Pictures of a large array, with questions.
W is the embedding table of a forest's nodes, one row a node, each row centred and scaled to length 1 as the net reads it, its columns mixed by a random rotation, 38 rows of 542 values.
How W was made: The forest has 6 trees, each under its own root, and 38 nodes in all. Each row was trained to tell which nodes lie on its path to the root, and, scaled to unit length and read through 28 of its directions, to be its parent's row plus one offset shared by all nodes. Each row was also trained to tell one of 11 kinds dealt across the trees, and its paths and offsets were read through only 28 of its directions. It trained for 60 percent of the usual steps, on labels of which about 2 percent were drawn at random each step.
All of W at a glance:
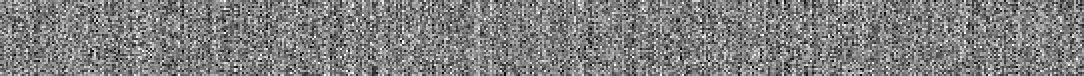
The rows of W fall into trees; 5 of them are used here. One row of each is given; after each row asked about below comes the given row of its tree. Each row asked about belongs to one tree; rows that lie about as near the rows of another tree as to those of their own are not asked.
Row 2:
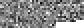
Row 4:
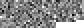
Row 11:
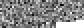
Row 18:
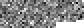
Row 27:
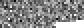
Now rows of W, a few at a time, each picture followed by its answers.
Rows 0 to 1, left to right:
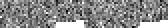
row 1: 2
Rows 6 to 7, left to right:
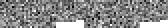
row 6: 4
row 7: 2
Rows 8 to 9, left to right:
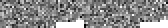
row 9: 27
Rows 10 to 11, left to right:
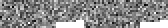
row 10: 27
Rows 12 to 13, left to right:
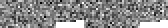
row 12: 2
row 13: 2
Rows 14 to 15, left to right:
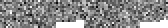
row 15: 27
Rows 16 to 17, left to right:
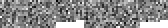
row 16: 2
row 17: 18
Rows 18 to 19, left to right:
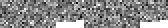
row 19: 11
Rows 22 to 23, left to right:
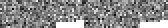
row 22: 11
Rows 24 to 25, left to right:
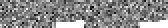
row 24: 18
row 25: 27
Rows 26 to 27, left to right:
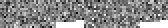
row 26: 2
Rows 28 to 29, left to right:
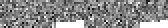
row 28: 18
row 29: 18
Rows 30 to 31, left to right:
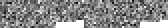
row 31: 11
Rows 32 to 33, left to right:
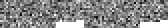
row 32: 4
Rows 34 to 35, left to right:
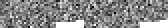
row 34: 4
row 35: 27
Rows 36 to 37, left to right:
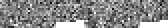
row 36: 2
